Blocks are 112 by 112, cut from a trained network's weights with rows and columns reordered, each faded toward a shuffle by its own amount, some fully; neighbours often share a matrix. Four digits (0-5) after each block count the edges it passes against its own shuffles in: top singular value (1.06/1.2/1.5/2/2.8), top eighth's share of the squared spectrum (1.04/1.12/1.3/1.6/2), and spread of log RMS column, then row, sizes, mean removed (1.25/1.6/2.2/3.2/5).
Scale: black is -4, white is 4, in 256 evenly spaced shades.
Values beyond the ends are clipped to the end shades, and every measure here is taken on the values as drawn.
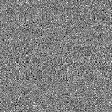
4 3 1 2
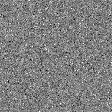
3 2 0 0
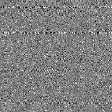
4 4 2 3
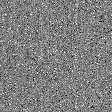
1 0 0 0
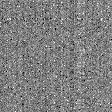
3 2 0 1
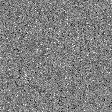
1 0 0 0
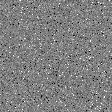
0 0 0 0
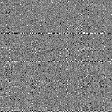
5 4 2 3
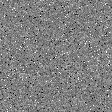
1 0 0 0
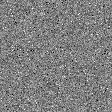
0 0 0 0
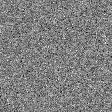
1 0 0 0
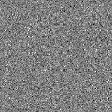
4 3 1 2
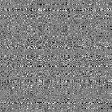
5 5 2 4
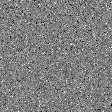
1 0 0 0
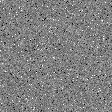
0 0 0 0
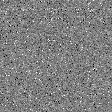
3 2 0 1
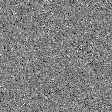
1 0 0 0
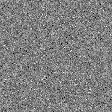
3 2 0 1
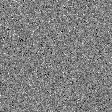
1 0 0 0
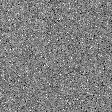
1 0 0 0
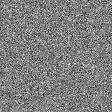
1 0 0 0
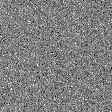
2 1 0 0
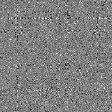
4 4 2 2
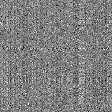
4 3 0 2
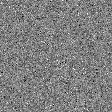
1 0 0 0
